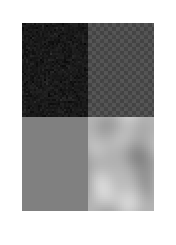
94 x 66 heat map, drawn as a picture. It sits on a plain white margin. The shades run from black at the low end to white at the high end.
It is made of 2 by 2 panels. Panel 1,1: very low, fine-grained, faint in contrast. Panel 1,2: low, checkered, faint in contrast. Panel 2,1: middling, flat. Panel 2,2: high, smooth.
